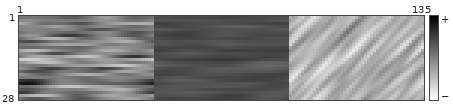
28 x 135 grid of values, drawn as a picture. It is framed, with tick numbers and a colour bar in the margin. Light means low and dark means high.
It is made of 1 by 3 panels. Panel 1,1: middling, streaked across, strong in contrast. Panel 1,2: high, streaked across, faint in contrast. Panel 1,3: low, slanting up to the right.
